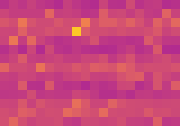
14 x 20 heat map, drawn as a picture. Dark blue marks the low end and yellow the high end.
Roughest part: top middle. Stripes: horizontal, repeating 3 times. Average level on the scale: 50%. Histogram: skewed, a long tail of high values.
